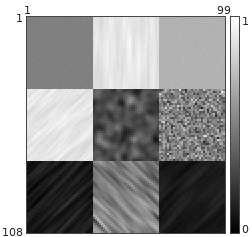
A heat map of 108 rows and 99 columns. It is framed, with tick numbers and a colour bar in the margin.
It is made of 3 by 3 panels. Panel 1,1: middling, flat. Panel 1,2: very high, streaked downward, faint in contrast. Panel 1,3: high, flat. Panel 2,1: very high, slanting up to the right, faint in contrast. Panel 2,2: low, blotchy. Panel 2,3: middling, fine-grained, strong in contrast. Panel 3,1: very low, slanting up to the right, faint in contrast. Panel 3,2: middling, slanting down to the right. Panel 3,3: very low, slanting up to the right, faint in contrast.
